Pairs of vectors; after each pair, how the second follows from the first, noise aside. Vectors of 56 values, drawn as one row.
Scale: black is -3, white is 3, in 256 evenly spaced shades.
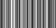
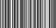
sign-scrambled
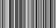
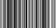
sign-scrambled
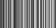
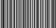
sign-scrambled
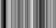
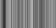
shrunk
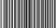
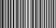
negated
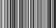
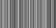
shrunk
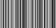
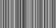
shrunk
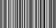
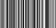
negated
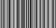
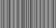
shrunk
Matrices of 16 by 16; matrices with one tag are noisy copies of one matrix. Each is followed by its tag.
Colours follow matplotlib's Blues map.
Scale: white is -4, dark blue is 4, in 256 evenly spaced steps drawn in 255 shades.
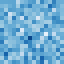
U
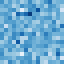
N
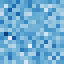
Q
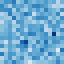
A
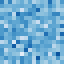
N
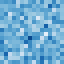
U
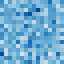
N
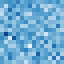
Q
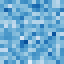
A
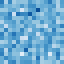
N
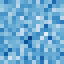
U
